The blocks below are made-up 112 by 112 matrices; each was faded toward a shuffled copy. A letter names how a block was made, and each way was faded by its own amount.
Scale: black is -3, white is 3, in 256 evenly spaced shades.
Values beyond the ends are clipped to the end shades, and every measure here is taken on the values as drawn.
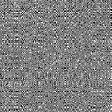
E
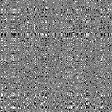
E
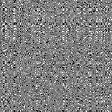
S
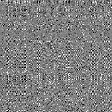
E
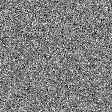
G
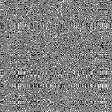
S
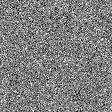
G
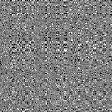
E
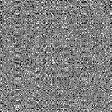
S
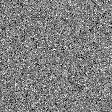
G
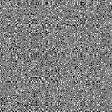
S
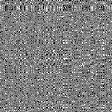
E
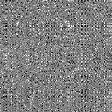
S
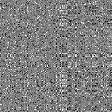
S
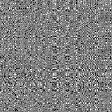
E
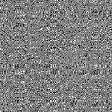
S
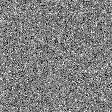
G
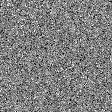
G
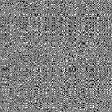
E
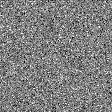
G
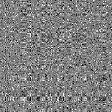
S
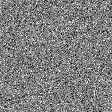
G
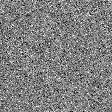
G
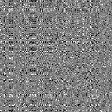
E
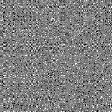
S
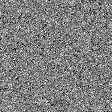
G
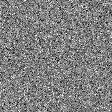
G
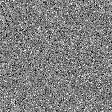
G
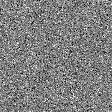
G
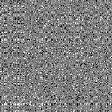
S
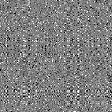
S
